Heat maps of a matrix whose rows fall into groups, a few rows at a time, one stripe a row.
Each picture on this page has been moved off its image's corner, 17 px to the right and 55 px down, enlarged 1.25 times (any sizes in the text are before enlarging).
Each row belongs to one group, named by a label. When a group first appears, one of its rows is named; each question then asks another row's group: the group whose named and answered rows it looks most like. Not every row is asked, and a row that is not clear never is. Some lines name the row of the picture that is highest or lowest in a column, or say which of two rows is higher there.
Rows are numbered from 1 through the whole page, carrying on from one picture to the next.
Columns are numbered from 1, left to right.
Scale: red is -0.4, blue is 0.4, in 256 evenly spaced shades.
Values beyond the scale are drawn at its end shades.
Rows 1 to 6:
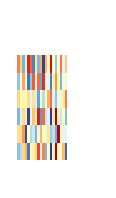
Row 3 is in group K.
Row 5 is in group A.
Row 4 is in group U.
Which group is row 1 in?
K
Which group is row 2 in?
U
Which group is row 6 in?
U
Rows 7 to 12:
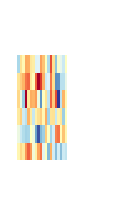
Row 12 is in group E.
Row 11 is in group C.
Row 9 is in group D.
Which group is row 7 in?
E
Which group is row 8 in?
E
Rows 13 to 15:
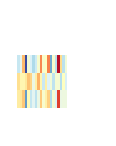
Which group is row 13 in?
A
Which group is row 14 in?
E
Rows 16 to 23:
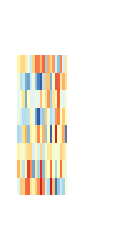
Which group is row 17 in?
C
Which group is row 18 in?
A
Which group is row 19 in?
C
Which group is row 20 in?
U
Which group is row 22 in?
K
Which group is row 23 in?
E
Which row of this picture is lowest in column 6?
22
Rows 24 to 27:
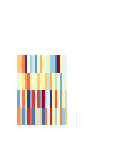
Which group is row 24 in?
A
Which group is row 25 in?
E
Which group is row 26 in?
U
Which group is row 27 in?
K
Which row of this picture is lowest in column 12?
27
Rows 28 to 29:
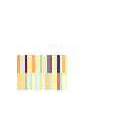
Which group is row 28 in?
D
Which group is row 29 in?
A
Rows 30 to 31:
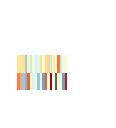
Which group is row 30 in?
A
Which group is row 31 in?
K
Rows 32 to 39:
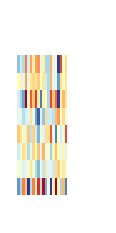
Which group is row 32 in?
D
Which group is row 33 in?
D
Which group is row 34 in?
D
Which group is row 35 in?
C
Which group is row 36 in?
K
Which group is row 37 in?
U
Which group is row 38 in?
C
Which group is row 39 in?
U
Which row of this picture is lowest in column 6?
34
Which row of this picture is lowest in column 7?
39
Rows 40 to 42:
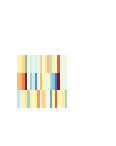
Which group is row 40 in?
A
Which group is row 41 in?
A
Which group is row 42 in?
U
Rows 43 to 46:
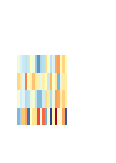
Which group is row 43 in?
C
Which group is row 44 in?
D
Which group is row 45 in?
C
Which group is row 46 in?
U
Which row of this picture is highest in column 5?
46
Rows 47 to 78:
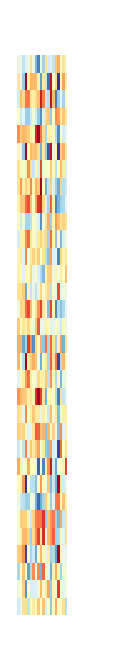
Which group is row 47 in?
C
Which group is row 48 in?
D
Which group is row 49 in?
E
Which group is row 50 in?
C
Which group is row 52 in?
D
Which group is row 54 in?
E
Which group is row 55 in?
E
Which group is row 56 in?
C
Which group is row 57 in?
E
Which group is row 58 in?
D
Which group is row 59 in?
K
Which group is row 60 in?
A
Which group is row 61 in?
E
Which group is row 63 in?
K
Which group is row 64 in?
D
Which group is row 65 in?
E
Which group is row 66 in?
E
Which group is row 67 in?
D
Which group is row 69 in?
D
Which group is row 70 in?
K
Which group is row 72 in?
C
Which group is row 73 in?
E
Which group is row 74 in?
E
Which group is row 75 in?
A
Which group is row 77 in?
A
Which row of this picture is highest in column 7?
63
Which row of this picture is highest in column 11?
70
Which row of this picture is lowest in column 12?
63
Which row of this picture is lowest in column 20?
70
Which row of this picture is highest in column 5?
76
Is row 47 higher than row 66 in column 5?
Yes
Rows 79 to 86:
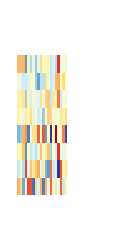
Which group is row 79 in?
A
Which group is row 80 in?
C
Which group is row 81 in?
A
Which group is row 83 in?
U
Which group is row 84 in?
A
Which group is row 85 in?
D
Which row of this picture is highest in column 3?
86
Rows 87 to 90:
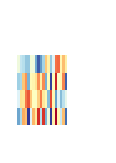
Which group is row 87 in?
C
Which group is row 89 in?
E
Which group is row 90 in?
U
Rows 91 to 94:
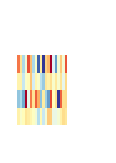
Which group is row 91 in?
K
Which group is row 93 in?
D
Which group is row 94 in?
K
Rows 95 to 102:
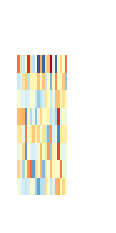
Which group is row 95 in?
K
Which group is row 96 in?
U
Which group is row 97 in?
C
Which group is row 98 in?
A
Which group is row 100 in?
A
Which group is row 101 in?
K
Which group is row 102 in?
C
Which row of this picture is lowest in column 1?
95
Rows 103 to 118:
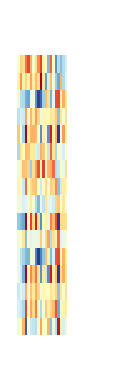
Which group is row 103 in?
E
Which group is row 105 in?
C
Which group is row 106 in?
D
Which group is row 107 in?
D
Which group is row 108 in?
E
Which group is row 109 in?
E
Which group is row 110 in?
D
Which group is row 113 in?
A
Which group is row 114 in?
C
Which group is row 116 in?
D
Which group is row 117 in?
D
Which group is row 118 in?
A
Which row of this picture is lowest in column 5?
103
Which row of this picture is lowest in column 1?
107
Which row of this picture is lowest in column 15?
109
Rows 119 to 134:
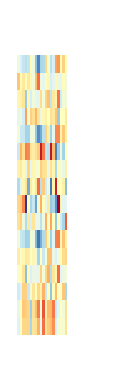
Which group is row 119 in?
C
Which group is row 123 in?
C
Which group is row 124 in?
E
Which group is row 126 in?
U
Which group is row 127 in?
A
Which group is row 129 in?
C
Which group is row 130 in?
K
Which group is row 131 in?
A
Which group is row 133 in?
E
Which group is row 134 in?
E
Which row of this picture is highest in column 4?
127
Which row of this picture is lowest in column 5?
124
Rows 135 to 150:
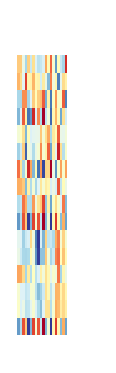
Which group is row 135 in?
K
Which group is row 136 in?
D
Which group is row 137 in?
U
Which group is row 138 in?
U
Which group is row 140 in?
A
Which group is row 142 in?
A
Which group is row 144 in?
U
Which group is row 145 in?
C
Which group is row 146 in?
C
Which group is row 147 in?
A
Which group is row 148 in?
C
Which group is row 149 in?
C
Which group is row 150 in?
U
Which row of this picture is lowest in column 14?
141
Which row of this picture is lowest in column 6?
141
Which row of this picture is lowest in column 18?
141
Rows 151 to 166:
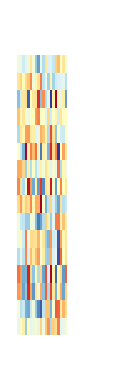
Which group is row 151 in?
C
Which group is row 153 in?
U
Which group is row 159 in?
E
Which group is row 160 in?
C
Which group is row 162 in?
D
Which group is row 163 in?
K
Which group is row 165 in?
C
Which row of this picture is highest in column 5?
153
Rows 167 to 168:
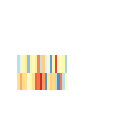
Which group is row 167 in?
U
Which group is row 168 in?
E
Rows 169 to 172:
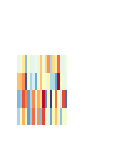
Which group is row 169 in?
A
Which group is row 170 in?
A
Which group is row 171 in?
U
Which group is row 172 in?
U
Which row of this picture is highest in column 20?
171
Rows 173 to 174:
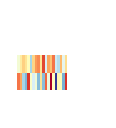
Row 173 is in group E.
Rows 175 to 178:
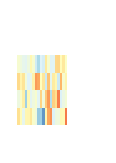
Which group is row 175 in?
C
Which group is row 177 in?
A
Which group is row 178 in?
K
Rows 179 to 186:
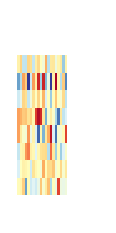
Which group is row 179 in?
K
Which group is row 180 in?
U
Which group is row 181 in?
U
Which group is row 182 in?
E
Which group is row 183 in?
K
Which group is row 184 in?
E
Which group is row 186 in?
A
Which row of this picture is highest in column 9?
183
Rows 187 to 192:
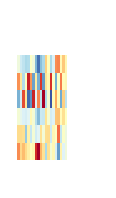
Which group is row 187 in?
C
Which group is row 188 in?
K
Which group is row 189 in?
U
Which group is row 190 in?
C
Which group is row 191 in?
A
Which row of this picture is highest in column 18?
189
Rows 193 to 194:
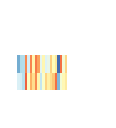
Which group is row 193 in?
D
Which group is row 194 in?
D
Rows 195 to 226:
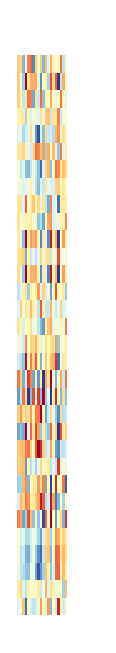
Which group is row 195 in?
K
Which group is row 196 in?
D
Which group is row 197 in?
K
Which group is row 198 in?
A
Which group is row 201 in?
C
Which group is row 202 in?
C
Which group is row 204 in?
K
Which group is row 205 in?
D
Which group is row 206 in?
A
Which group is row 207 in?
D
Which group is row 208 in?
U
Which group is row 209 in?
E
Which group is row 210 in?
K
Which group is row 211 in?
D
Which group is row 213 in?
K
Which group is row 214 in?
U
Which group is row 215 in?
E
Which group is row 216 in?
D
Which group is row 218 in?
A
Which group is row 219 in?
U
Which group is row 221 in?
K
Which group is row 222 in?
C
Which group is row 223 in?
C
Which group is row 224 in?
C
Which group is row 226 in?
A
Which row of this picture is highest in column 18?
214
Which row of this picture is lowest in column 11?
214
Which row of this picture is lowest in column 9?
217
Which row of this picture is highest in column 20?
219
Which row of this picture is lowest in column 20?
221
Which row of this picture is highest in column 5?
214
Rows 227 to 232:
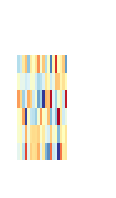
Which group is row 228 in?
C
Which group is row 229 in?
K
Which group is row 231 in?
D
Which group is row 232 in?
D
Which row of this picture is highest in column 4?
230
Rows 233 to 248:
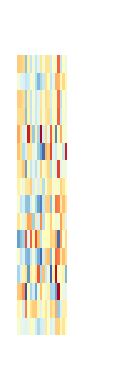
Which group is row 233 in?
A
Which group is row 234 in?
C
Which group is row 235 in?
A
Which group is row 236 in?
A
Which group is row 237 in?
K
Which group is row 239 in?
A
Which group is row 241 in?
C
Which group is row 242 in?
K
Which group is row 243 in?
D
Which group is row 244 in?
C
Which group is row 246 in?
A
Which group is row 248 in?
C
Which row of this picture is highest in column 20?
245
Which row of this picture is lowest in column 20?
238
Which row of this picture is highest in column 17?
243
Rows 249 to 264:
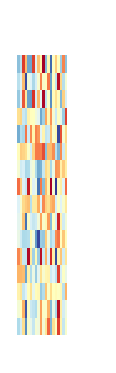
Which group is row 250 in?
A
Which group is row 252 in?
K
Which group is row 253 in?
D
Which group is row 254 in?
E
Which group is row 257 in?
E
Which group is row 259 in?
C
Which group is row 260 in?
K
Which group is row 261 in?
A
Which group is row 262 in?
K
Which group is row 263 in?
A
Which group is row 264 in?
A
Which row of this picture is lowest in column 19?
249
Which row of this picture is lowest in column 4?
253
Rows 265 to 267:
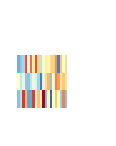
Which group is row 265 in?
D
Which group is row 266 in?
C
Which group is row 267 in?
U
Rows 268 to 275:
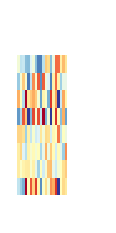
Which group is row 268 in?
C
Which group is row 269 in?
U
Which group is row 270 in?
D
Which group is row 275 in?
D
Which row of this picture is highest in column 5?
271
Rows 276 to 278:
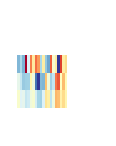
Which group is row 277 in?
C
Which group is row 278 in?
C
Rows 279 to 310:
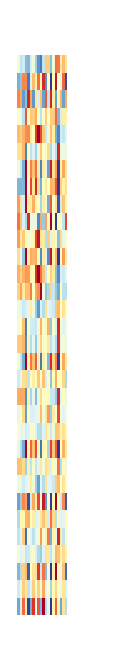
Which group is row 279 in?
C
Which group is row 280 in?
U
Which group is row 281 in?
K
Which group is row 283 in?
E
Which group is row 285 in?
D
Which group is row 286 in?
D
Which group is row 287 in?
D
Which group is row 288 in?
K
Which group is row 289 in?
E
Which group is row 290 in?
D
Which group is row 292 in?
E
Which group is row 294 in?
A
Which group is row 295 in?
A
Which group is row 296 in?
D
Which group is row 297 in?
U
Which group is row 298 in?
A
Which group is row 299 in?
A
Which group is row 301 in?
D
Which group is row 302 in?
A
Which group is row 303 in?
C
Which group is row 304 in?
U
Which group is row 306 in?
A
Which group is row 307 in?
C
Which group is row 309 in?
U
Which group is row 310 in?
U
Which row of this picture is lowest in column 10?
292
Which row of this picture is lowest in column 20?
288
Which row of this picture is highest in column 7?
281
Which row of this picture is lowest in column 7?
310
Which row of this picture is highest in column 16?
288
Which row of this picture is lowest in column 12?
281
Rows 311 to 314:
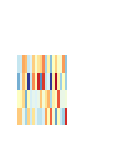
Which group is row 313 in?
A
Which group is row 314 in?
K
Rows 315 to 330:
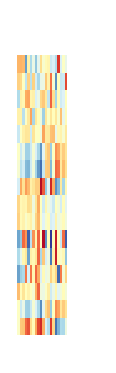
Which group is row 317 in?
E
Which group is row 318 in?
K
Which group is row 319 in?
E
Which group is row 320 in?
C
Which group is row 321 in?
C
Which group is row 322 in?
E
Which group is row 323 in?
E
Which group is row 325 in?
U
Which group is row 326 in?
U
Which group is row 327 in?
D
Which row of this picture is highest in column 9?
321
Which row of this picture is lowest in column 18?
327
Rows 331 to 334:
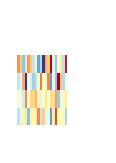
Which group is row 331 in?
K
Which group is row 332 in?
A
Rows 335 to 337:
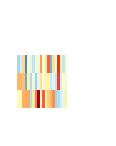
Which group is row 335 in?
A
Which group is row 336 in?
A
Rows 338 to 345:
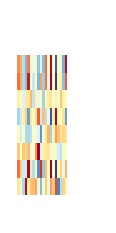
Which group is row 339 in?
K
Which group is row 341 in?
U
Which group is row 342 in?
C
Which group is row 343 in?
E
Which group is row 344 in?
K
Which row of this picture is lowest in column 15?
345
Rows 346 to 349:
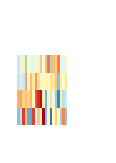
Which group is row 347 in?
D
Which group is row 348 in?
E
